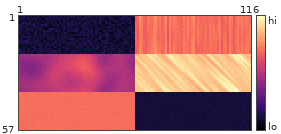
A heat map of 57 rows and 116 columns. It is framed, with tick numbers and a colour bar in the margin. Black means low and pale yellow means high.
It is made of 3 by 2 panels. Panel 1,1: very low, fine-grained, faint in contrast. Panel 1,2: high, streaked downward, faint in contrast. Panel 2,1: middling, smooth. Panel 2,2: very high, slanting down to the right, faint in contrast. Panel 3,1: high, flat. Panel 3,2: very low, flat.
